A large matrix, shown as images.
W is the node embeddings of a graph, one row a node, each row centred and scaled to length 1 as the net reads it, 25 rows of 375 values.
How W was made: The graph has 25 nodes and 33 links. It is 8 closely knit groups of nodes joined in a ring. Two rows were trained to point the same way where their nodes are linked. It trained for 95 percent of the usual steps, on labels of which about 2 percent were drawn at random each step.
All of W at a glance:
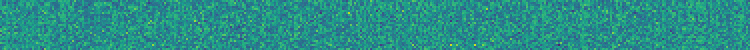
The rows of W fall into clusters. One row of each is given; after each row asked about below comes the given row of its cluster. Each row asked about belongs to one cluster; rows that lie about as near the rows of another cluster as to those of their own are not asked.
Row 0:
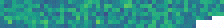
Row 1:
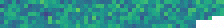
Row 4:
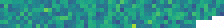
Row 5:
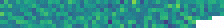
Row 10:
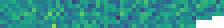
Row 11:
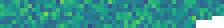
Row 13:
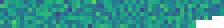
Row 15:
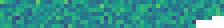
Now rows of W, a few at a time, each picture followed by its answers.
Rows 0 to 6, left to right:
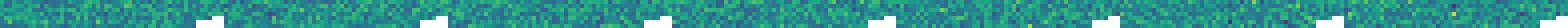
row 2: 1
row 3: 4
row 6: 10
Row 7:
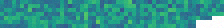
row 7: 0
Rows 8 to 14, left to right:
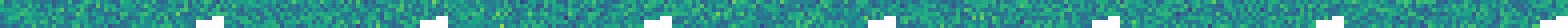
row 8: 0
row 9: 5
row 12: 0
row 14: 15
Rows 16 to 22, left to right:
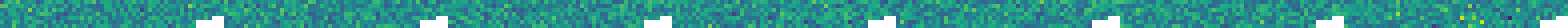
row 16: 13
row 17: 11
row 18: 5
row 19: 4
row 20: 1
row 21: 15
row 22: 11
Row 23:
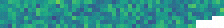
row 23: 13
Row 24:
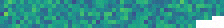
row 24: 10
